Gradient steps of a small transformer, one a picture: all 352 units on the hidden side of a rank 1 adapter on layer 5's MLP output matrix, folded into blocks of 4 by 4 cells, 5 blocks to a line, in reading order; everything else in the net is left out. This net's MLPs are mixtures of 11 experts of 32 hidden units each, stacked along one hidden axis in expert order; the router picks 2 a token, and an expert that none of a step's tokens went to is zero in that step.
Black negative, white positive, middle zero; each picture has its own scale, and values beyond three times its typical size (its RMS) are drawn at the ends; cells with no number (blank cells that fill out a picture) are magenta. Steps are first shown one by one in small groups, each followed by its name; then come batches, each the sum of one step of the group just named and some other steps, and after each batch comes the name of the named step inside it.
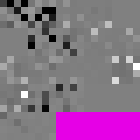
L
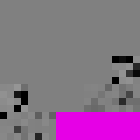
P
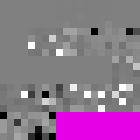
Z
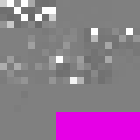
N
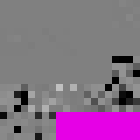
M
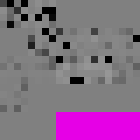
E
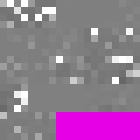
N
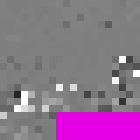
M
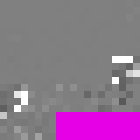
M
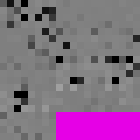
E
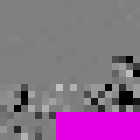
M
